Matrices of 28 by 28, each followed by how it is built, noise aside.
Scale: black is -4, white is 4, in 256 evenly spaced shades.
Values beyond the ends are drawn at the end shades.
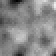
smooth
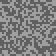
noise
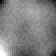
smooth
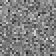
noise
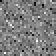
noise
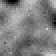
smooth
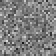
noise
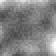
smooth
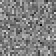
noise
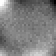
smooth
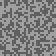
noise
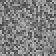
noise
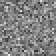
noise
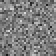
noise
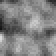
smooth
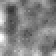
smooth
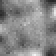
smooth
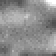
smooth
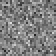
noise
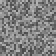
noise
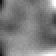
smooth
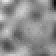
smooth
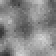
smooth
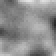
smooth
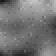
smooth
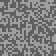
noise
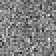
noise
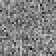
noise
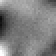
smooth
